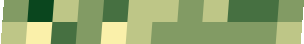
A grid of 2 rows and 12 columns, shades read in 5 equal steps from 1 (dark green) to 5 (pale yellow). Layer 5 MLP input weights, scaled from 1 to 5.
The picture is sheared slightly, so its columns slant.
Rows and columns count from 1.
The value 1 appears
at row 1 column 2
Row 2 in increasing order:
2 3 3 3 3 3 3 4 4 4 5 5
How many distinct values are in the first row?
4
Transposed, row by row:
3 4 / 1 5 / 4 2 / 3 3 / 2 5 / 4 4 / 4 3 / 3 3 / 4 3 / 2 3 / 2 3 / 3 4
